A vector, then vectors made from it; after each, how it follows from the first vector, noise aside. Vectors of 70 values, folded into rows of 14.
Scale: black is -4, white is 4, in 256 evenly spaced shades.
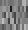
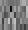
sign-scrambled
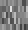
negated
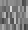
negated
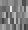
negated
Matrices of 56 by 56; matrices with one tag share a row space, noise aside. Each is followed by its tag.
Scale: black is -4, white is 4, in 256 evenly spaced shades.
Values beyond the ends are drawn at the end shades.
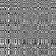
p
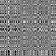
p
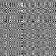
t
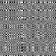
t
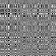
p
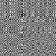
t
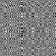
t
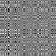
p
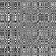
p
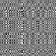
t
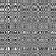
p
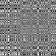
p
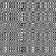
t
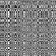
p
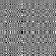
t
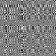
t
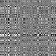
p
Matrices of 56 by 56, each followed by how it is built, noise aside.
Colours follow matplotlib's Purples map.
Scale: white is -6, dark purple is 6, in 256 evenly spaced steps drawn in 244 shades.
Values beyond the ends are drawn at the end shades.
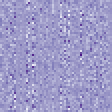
uneven columns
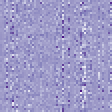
uneven columns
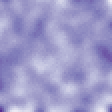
smooth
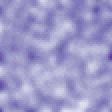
smooth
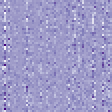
uneven columns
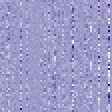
uneven columns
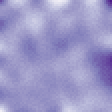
smooth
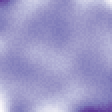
smooth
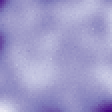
smooth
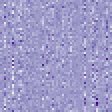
uneven columns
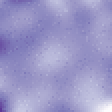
smooth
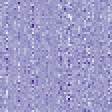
uneven columns
